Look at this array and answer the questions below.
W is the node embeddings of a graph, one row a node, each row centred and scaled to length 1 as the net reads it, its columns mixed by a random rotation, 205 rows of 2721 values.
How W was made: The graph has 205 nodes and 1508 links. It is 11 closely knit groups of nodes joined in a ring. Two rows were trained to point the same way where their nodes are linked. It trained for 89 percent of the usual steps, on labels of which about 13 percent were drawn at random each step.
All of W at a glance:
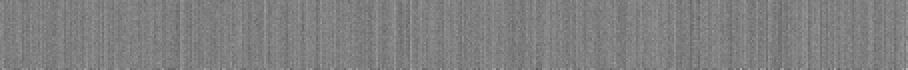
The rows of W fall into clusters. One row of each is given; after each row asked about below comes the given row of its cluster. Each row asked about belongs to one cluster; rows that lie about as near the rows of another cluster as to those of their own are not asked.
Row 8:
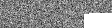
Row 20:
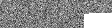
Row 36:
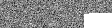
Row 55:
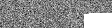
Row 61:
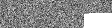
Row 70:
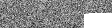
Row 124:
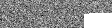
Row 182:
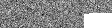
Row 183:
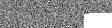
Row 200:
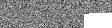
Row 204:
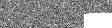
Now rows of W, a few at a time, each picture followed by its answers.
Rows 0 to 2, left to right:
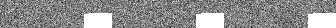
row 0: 61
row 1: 8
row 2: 200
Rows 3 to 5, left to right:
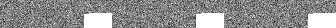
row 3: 55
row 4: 8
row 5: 183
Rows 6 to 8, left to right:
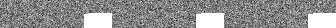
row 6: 70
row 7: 8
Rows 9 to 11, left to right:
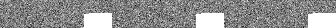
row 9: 70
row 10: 36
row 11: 55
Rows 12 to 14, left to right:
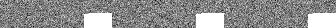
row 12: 70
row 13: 36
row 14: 183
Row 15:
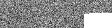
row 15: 124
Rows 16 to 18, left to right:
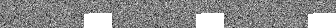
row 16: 61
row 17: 182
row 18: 61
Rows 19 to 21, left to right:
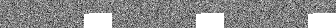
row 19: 183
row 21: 20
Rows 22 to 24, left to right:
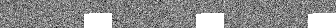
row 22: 8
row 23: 36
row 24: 183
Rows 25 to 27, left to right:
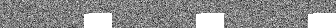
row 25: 70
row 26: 55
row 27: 8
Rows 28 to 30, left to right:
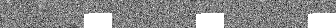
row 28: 70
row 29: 20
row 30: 183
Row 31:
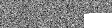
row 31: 124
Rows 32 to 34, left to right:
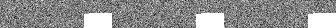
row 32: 61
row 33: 182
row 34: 55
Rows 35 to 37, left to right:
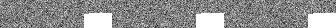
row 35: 182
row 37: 200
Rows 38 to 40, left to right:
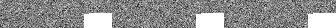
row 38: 182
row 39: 200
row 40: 20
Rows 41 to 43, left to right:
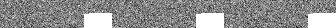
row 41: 70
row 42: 124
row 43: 70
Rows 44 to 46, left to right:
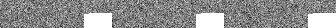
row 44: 182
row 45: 182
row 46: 124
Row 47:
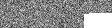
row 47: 200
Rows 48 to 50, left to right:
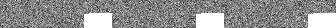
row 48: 200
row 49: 8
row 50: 61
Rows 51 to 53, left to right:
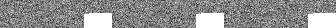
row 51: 8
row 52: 204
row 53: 124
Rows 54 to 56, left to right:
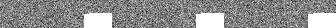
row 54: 55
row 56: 8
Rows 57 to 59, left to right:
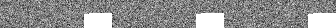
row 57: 8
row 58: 182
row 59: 36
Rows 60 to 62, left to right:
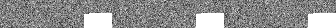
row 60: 200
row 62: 61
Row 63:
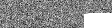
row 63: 70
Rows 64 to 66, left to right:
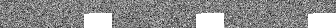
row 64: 182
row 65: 124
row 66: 61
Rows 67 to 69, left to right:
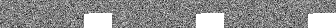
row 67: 55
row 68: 183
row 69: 183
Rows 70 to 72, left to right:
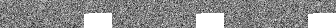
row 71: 61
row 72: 124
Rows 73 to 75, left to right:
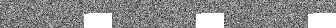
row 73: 182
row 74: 36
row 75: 124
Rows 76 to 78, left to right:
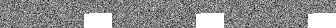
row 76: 36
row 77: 20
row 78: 183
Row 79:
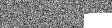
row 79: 70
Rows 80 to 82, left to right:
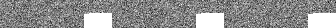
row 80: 124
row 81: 36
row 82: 182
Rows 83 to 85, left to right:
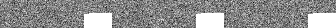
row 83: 36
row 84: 124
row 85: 55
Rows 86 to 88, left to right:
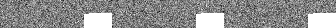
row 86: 200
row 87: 204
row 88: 124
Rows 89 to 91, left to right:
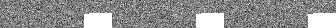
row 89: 8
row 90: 36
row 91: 182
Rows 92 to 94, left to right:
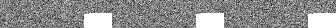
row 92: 36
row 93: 70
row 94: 36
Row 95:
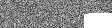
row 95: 70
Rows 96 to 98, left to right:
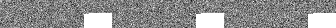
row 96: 20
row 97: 20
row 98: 8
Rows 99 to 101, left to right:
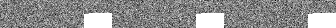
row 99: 70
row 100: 124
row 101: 183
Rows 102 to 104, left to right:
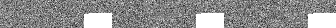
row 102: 183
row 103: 124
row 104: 36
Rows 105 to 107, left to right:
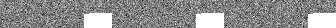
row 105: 182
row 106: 183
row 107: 20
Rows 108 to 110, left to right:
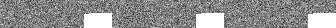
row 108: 183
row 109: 124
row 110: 8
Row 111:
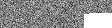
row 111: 200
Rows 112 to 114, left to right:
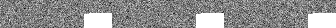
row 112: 61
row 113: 61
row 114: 55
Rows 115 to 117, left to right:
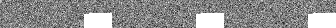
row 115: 20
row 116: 55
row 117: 200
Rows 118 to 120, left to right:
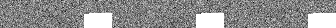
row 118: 200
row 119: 200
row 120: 55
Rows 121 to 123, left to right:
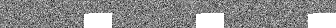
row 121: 183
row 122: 183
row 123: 182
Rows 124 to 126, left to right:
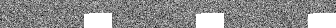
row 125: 36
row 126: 204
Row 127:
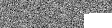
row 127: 36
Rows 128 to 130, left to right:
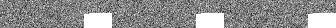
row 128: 36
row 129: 204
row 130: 70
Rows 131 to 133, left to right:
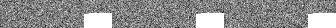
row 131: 182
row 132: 204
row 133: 70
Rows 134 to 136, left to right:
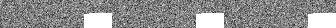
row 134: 182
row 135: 8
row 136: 61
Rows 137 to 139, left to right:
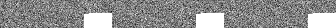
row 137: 204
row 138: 55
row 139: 183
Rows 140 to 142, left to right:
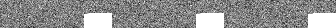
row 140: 70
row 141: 70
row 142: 200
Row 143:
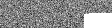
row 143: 183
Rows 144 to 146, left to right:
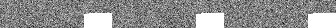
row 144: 70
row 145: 200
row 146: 200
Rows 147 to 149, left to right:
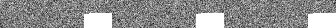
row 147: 182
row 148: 204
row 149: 61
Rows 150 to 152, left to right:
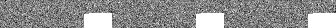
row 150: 204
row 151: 70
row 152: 204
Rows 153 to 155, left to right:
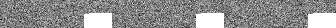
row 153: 124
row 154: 70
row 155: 61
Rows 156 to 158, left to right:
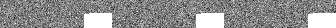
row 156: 61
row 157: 55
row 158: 204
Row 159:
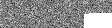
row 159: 183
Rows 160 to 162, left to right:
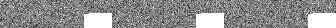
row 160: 182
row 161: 20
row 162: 204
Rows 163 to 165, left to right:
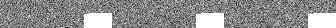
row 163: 183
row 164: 200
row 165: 36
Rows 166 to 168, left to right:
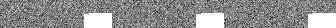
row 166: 182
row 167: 200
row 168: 55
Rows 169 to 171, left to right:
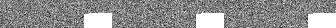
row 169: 183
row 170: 8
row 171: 8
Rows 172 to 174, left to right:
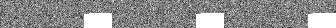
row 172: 61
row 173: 20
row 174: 204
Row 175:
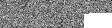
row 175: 200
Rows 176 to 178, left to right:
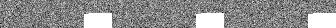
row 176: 204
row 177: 70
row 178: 8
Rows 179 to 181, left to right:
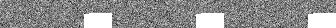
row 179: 20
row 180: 36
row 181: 8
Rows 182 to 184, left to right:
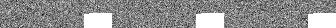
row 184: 8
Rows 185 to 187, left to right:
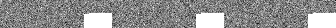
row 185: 20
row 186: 20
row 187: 200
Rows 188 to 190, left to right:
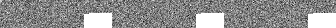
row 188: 20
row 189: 20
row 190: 8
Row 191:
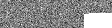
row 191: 20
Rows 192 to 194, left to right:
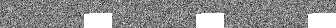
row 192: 61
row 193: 8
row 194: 70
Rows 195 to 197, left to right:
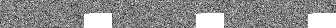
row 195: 61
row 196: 70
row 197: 204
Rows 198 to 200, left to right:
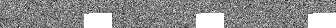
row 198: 182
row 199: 70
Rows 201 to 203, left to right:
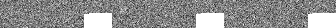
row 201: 8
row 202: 61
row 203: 20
